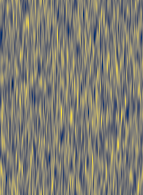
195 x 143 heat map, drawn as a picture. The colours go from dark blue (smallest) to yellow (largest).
Average level on the scale: 50%. Histogram: bell-shaped. Grain: streaks running down. Mirror symmetry: none. Slope: none.
